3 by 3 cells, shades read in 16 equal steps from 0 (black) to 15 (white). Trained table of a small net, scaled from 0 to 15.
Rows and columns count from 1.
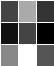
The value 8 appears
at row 3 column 1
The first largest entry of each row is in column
2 2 2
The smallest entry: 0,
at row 2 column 3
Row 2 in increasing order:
0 1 4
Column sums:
13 29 8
